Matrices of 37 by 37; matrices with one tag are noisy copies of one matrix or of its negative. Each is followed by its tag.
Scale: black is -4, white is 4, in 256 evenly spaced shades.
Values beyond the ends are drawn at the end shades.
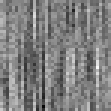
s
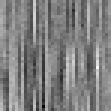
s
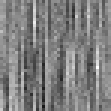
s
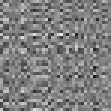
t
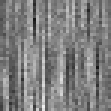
s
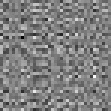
t
